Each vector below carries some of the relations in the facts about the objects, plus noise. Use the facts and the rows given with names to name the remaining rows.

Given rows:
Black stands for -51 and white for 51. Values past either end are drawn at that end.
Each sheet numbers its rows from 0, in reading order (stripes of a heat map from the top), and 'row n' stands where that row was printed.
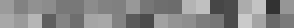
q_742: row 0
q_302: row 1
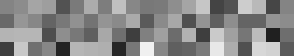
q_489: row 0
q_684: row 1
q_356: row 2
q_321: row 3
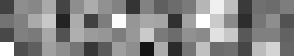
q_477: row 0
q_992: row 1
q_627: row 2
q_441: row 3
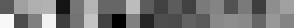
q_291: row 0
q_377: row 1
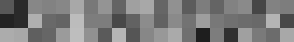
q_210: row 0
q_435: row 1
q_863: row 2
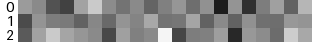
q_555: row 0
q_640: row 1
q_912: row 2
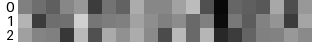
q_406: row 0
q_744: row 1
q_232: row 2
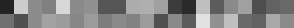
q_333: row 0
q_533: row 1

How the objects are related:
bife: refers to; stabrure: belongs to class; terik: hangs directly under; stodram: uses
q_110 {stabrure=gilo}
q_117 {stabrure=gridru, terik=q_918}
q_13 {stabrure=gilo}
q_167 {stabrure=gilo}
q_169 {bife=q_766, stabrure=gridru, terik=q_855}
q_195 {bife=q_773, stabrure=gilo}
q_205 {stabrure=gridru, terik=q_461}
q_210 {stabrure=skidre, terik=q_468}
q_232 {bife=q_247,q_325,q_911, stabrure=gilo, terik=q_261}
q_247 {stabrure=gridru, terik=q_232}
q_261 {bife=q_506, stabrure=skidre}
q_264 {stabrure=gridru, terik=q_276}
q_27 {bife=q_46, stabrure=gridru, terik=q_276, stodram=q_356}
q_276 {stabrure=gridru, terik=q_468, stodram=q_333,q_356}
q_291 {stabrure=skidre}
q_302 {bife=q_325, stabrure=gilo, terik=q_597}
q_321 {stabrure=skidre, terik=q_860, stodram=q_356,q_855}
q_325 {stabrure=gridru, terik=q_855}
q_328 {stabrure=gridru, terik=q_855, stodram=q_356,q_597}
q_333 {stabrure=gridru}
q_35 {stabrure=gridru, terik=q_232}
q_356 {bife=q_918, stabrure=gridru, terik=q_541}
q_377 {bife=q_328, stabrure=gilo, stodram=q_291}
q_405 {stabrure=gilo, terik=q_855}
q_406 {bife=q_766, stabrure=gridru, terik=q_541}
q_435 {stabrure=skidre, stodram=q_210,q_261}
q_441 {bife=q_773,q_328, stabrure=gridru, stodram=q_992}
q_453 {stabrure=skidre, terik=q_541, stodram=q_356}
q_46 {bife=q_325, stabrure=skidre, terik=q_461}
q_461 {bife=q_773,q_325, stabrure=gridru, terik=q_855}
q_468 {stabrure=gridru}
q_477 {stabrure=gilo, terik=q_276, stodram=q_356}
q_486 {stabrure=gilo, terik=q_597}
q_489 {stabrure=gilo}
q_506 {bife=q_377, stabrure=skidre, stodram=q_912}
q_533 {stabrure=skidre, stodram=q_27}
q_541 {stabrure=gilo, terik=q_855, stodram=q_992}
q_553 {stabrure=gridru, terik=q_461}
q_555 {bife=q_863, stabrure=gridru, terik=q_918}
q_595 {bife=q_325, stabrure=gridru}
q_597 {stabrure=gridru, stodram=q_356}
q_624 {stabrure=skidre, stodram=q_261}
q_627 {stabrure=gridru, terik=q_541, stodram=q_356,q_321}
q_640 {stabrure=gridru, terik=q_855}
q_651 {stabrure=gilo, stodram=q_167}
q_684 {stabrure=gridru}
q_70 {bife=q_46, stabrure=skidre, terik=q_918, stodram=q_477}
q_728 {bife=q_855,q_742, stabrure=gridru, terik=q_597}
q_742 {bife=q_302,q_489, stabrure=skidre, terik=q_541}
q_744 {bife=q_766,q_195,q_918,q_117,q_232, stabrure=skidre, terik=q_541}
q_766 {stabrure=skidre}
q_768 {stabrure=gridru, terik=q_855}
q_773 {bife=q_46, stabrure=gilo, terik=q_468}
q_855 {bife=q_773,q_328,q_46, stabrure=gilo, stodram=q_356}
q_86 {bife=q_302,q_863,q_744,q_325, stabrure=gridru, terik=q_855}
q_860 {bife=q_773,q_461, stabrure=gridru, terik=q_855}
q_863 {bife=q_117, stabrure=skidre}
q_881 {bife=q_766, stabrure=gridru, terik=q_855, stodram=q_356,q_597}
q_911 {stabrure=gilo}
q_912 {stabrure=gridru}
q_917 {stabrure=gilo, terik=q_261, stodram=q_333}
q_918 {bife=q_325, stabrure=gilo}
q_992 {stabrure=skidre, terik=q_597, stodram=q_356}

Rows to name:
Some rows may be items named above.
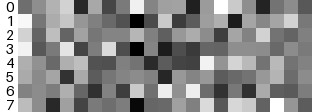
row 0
q_992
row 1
q_506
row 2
q_918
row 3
q_377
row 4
q_27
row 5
q_595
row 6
q_766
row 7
q_855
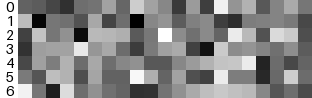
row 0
q_651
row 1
q_261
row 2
q_321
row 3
q_917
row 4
q_597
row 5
q_541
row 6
q_328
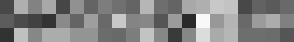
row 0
q_453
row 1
q_651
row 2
q_276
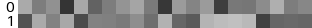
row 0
q_595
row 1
q_453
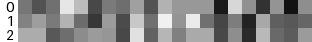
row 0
q_881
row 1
q_766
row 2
q_117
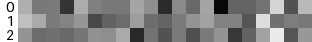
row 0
q_86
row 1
q_46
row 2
q_728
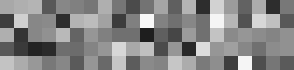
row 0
q_356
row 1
q_321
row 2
q_70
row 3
q_167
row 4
q_325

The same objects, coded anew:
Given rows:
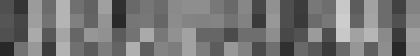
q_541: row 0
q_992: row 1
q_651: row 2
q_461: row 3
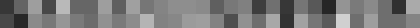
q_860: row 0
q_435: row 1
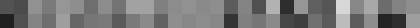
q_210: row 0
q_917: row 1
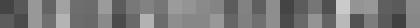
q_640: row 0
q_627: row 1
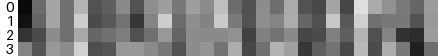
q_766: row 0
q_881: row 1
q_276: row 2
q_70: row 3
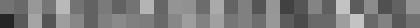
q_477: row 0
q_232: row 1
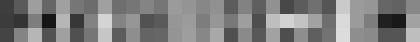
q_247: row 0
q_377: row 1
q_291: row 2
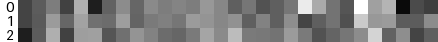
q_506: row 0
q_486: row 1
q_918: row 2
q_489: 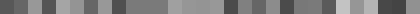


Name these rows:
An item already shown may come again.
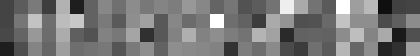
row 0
q_506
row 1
q_356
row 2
q_46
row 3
q_917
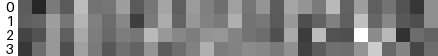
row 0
q_328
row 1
q_597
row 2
q_261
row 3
q_595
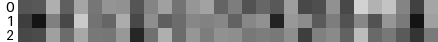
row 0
q_167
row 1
q_441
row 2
q_533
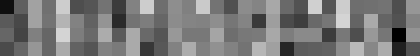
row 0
q_881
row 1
q_992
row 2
q_855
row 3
q_46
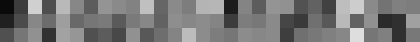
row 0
q_744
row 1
q_917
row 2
q_302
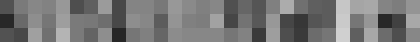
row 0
q_912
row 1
q_333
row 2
q_992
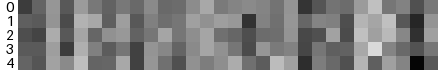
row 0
q_325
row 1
q_728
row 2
q_651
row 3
q_86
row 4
q_27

